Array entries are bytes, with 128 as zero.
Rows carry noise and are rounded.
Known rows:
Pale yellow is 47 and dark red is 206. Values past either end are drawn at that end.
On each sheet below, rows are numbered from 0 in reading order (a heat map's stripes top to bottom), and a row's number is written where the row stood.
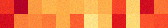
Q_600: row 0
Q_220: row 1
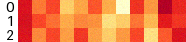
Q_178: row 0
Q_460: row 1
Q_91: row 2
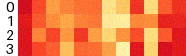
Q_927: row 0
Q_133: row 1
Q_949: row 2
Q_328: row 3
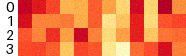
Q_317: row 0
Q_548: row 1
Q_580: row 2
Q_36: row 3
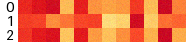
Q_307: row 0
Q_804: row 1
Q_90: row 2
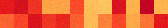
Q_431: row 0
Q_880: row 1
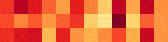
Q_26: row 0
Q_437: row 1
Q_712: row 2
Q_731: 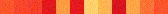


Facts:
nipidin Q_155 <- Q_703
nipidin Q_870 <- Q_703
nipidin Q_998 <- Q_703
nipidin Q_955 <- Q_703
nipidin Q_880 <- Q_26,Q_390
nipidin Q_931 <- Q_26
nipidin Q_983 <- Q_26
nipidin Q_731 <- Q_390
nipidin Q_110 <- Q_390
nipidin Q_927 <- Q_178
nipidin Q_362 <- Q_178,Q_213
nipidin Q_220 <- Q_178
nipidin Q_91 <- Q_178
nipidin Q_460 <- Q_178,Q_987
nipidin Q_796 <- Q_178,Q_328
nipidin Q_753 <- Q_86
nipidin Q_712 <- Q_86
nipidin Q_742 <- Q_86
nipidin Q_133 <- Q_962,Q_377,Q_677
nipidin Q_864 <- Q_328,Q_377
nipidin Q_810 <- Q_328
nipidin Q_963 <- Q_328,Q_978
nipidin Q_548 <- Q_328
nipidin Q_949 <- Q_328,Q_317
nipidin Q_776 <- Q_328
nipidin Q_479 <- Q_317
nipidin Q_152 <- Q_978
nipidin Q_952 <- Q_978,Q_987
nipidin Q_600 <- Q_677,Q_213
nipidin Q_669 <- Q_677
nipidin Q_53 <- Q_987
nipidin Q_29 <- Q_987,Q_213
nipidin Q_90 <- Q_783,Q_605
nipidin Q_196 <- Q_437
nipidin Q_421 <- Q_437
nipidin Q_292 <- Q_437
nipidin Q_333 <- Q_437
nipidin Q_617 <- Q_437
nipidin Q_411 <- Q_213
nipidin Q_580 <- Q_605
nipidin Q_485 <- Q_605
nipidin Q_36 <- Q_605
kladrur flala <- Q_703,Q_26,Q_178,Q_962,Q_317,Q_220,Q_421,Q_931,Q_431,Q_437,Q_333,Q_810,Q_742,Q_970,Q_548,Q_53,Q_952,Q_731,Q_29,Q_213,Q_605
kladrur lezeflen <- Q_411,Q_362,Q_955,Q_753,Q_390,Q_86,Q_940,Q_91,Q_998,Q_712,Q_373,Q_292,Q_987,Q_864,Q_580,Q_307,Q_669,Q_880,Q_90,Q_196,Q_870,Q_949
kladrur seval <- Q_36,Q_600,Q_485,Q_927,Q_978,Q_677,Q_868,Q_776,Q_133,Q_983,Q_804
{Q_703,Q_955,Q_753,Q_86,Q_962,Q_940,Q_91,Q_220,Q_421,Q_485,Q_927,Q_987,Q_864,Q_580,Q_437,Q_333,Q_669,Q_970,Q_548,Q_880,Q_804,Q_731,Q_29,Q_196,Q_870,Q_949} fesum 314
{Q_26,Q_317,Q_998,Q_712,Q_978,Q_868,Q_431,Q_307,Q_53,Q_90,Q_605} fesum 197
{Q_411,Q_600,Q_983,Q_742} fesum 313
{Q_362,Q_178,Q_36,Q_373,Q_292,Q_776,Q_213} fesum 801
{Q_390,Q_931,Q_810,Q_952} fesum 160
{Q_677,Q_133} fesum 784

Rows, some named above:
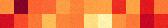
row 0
Q_983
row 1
Q_776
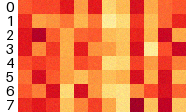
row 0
Q_731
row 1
Q_952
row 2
Q_868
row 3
Q_987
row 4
Q_155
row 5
Q_742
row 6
Q_292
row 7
Q_605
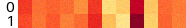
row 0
Q_970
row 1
Q_703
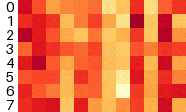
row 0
Q_927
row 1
Q_605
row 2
Q_53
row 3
Q_110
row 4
Q_868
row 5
Q_783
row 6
Q_677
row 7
Q_90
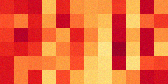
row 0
Q_307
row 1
Q_86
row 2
Q_26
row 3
Q_605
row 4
Q_962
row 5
Q_362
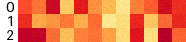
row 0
Q_373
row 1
Q_810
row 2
Q_978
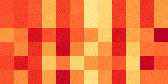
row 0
Q_617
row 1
Q_617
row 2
Q_390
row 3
Q_580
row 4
Q_411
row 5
Q_196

